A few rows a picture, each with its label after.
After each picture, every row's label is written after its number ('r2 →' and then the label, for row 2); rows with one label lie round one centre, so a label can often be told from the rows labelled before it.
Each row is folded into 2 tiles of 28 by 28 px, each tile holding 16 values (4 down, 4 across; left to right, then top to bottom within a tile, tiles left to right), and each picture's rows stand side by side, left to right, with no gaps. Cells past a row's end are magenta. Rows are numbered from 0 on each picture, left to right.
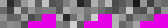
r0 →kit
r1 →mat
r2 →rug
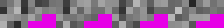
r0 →rug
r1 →kit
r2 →kit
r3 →mat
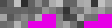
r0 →mat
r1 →kit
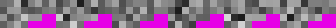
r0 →mat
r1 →mat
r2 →kit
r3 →kit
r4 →mat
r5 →mat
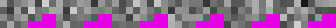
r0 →kit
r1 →kit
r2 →kit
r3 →rug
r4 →kit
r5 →mat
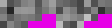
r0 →kit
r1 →rug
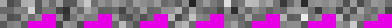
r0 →kit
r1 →kit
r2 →kit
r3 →mat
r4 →kit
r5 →mat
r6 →mat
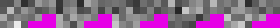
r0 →mat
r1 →rug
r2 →rug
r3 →kit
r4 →mat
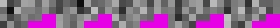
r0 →kit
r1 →rug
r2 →kit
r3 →kit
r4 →rug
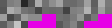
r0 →mat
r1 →kit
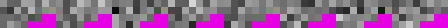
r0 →kit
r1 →kit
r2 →rug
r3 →kit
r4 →kit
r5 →mat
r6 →rug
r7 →mat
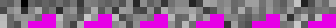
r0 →rug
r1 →rug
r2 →rug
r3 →mat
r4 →kit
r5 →mat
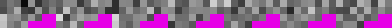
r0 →rug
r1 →mat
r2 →rug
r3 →kit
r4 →kit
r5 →kit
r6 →kit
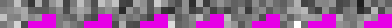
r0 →mat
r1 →kit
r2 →kit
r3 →rug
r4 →rug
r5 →mat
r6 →rug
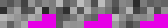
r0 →rug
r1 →kit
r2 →rug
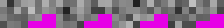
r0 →kit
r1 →kit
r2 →mat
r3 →kit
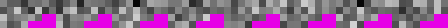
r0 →rug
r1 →rug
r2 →mat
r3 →mat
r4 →kit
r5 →kit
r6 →mat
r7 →kit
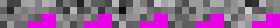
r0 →kit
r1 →rug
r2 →kit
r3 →kit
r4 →mat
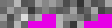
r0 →mat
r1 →rug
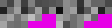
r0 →rug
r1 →rug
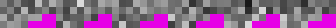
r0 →mat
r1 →kit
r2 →kit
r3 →mat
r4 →rug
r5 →rug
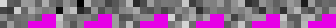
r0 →kit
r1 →rug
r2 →mat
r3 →mat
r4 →mat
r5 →rug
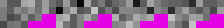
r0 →kit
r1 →rug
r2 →mat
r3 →rug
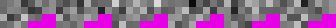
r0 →mat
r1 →rug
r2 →kit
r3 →rug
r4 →kit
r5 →mat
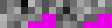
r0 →rug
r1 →kit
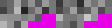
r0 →rug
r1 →rug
